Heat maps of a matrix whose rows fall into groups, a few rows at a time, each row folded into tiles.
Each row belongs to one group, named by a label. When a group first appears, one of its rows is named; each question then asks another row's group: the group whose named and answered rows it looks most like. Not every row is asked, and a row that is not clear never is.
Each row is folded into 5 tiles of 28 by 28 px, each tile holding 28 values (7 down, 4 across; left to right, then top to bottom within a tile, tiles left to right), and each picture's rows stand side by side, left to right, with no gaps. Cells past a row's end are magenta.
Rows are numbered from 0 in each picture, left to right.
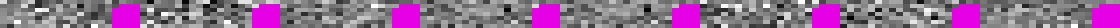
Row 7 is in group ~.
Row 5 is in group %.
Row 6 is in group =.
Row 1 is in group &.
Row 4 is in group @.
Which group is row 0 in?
~
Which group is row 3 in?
@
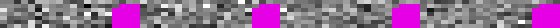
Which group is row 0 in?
=
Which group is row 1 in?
%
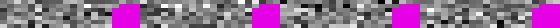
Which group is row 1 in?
%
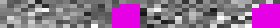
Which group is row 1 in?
&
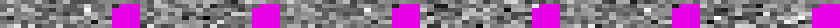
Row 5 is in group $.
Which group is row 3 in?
@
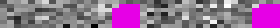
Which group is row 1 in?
@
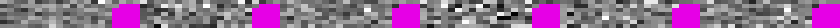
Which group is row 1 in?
%
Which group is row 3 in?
~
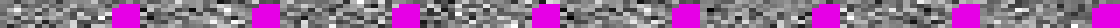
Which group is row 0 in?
&
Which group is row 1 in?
=
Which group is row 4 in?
=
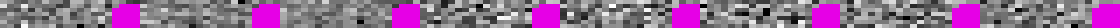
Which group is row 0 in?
$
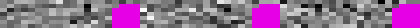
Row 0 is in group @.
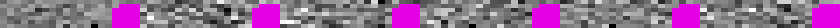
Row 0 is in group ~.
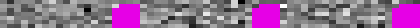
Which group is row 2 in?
$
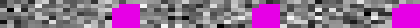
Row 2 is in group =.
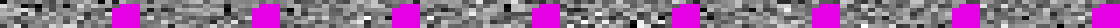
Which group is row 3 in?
@
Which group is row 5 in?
=
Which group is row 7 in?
$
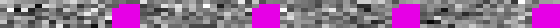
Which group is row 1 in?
%
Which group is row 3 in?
$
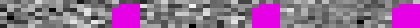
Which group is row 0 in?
=
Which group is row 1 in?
$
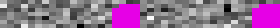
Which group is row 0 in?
$
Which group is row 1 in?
@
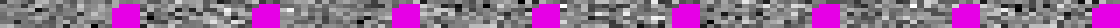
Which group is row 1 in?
=
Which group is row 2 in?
&
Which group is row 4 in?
$
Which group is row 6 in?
@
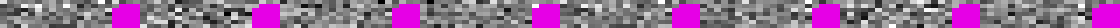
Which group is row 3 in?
@
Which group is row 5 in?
~
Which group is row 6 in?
$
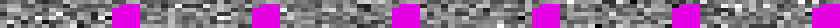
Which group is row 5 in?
%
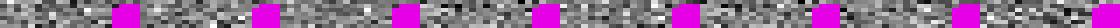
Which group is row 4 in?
$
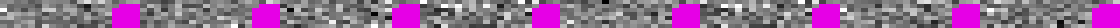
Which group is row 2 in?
~
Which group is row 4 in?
&
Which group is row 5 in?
%
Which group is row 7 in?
&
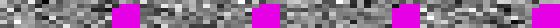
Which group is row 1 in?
%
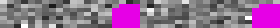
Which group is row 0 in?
$
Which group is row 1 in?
&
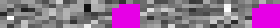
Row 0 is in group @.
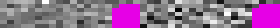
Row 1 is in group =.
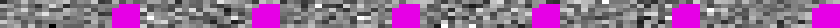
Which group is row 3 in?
$
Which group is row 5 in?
&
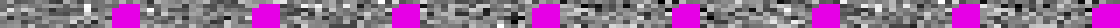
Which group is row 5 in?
=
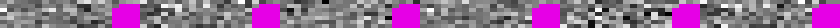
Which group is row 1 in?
%
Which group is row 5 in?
%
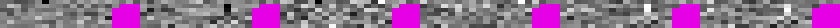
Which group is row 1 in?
@
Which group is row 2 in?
$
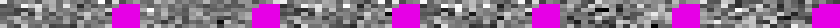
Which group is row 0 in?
%
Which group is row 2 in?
%
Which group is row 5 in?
~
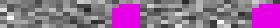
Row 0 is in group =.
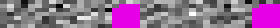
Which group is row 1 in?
@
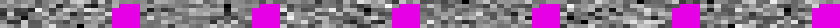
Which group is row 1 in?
@
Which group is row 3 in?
&
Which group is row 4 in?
=
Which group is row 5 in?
@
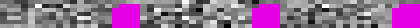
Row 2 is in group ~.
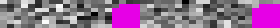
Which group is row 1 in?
&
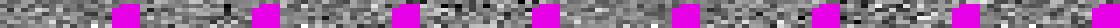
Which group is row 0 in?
~
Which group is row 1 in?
@
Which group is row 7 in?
$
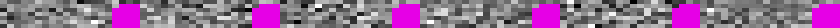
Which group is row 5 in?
&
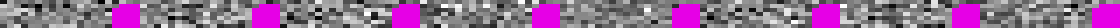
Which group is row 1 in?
$
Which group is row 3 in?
%
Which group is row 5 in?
=
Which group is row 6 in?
$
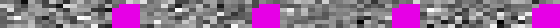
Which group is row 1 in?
~
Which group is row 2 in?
&
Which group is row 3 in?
&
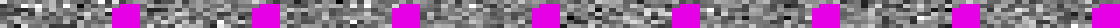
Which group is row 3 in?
$
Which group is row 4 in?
=
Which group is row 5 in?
&
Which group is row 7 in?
~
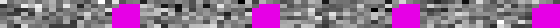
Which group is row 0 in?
%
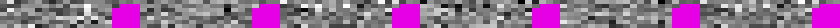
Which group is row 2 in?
%
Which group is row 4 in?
$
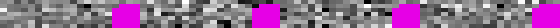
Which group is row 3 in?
%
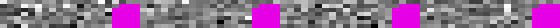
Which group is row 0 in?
%
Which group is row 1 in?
&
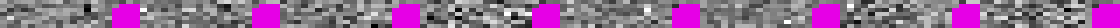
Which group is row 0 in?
@
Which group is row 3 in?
=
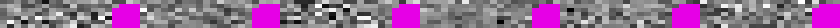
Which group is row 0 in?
&
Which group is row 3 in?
&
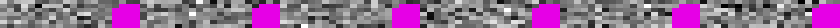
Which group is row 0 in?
~
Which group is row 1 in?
@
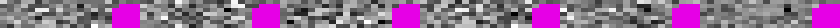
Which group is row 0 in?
~
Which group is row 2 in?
$
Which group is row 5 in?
@
